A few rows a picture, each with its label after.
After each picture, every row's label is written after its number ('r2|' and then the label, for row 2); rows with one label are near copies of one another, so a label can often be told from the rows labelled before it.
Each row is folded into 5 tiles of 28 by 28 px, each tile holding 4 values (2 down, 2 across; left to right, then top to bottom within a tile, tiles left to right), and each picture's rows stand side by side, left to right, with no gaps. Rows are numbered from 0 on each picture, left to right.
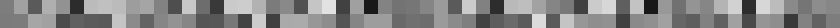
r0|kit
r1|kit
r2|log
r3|kit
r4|log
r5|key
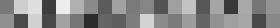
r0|key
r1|log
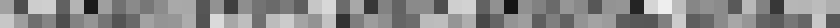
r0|log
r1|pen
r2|log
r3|log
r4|kit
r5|kit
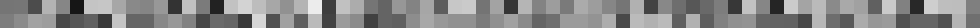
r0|kit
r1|kit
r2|key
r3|log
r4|pen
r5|kit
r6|kit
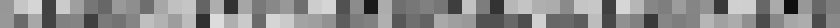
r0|key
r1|pen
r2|log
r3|kit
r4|key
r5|log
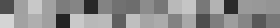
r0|pen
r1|log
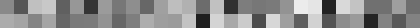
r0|log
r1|pen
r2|key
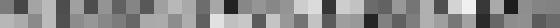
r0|log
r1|pen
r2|key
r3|log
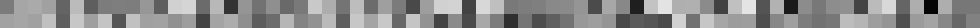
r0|pen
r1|log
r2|pen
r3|key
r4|kit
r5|log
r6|log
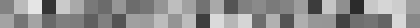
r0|key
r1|pen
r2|kit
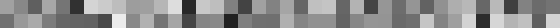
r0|kit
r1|key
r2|log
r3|pen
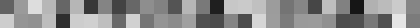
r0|pen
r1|kit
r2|kit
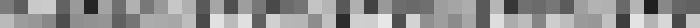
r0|log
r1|pen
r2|pen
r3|pen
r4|pen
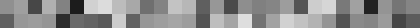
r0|kit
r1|pen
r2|log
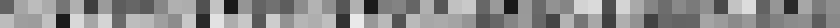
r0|pen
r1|pen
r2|pen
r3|log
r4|key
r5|log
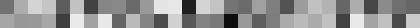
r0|pen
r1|key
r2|pen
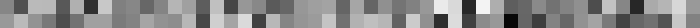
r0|log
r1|pen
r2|pen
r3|key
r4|kit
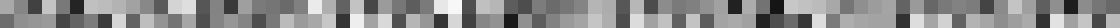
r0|kit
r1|log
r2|pen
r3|key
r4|pen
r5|kit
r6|pen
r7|pen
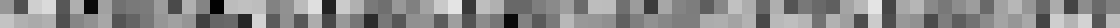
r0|log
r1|kit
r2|key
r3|key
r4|log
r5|pen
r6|key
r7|pen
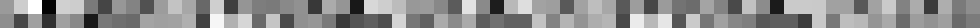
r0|key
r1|pen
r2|kit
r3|kit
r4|pen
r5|kit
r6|log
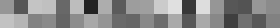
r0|log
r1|key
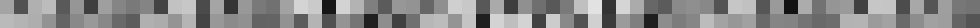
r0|log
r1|log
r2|key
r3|pen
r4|key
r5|log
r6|log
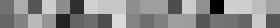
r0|kit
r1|kit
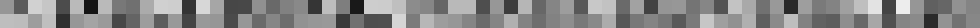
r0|log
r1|key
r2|kit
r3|log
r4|log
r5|log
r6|key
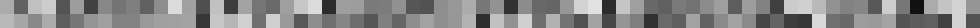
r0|log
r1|pen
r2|key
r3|pen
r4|key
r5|kit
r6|kit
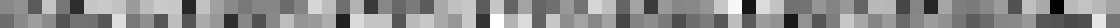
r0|kit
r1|key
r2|pen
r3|pen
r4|log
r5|key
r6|log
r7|kit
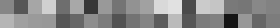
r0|log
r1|key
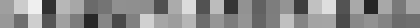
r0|key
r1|log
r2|log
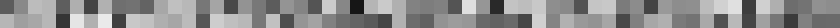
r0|pen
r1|pen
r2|kit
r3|kit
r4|log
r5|key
